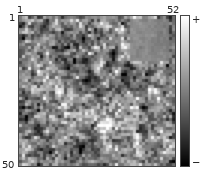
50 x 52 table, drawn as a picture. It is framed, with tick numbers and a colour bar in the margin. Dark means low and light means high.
The values follow a bell shape. In the top right lies a patch that is calmer than the rest. Neither half mirrors the other. The top right is the smoothest part.
